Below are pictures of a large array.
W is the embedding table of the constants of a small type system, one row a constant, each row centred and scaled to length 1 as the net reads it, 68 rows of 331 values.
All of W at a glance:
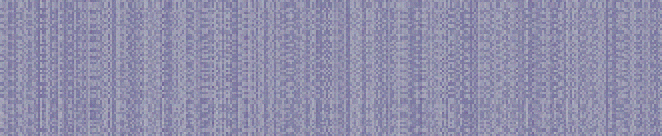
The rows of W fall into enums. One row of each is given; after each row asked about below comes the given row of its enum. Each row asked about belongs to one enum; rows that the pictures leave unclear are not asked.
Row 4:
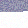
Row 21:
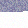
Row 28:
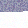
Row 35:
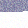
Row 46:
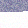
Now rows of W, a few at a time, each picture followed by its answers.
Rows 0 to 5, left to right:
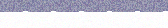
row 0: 28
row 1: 21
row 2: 21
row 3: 21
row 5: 28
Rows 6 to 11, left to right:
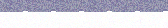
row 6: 46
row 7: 4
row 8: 4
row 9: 46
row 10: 21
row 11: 4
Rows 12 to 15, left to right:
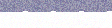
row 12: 35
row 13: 46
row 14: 4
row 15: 28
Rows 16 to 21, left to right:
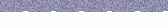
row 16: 28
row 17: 21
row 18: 46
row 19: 46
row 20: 28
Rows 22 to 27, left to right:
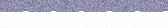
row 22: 4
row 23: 21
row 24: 46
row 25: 28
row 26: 21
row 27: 4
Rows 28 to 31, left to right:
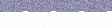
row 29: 35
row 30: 4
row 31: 46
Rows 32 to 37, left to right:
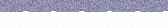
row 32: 21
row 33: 21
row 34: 4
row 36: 4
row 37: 21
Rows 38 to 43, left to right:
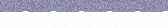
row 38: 28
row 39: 35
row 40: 21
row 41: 4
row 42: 4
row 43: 35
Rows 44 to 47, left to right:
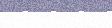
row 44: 28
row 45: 4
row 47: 4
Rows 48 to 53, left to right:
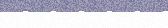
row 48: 4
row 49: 35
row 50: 46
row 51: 46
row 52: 28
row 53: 28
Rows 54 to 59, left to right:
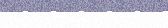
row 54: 21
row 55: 28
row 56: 35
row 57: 46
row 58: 46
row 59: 28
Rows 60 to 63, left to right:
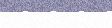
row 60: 21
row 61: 35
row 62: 21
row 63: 46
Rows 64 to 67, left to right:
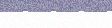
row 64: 4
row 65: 4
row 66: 35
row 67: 21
